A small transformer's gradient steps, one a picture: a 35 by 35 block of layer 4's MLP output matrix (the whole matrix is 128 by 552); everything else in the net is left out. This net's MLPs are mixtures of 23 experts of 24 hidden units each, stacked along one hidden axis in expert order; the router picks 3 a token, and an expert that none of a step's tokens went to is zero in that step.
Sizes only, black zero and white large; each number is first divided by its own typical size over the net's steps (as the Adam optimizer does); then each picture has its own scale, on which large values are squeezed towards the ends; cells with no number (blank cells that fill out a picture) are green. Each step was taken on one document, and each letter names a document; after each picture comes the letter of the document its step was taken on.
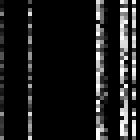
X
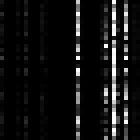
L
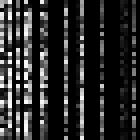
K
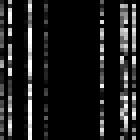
X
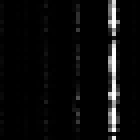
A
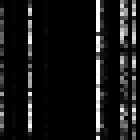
X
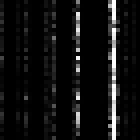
L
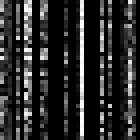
K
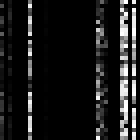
X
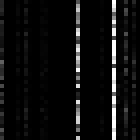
L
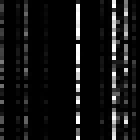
L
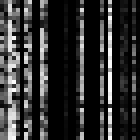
K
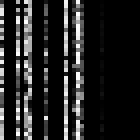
K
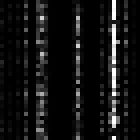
A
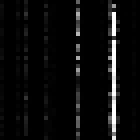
L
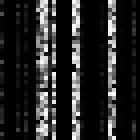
A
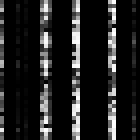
A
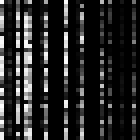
K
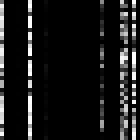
X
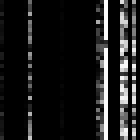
X
